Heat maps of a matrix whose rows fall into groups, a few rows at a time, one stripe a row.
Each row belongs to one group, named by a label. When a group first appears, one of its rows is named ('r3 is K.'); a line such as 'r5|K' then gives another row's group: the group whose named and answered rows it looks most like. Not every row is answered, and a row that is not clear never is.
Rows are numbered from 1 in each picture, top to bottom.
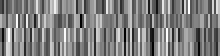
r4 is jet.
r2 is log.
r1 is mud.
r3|jet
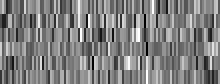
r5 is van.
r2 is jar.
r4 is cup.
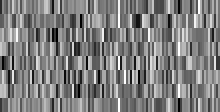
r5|jar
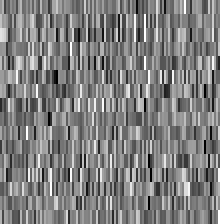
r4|van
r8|jar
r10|log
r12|mud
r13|van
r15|mud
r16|log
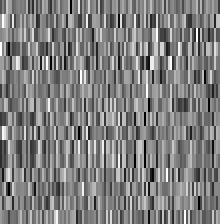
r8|mud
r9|jar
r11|jar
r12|jar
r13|jet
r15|jet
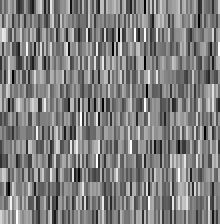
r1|jar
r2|jet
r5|jar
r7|cup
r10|van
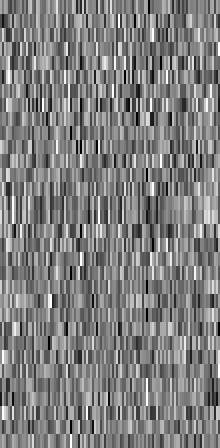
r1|mud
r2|jar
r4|log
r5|cup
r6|jet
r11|mud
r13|cup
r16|cup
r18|jet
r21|cup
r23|cup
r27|log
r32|van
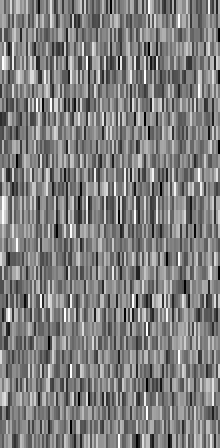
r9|jar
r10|mud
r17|van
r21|mud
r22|van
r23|jet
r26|jet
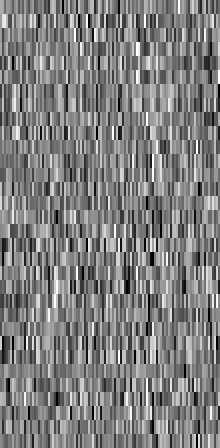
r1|jet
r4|log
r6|log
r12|van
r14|jet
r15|cup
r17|cup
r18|jar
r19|jet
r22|mud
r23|mud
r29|van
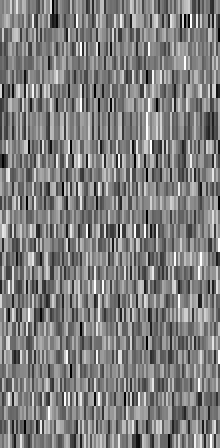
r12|jar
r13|cup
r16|cup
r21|jar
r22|jet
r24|log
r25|cup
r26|log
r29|jet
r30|mud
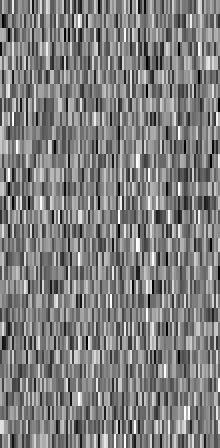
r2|jar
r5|cup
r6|jet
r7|cup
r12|log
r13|cup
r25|jar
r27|mud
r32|cup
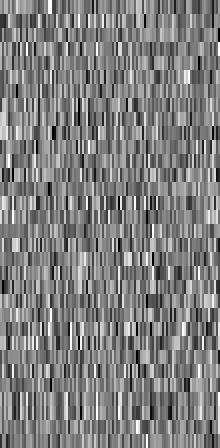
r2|jar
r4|log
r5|jet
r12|cup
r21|jar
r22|cup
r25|van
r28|mud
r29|log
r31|log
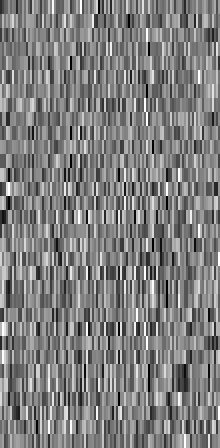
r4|mud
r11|van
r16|jar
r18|van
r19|log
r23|mud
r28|mud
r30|log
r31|van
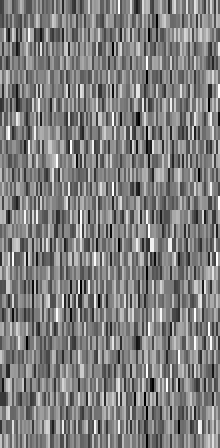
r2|mud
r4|log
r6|cup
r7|log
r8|mud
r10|cup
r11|van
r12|mud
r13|jet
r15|log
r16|van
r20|cup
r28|jet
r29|jar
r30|cup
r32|cup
